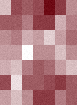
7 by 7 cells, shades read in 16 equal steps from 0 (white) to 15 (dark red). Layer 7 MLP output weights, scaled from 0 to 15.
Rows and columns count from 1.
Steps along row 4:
same down up same down up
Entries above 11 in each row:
2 2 0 0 0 1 2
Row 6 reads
11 2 10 10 11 12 10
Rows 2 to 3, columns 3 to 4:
8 12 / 5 6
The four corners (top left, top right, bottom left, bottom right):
4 7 6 10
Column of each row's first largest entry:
5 4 7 4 4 6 4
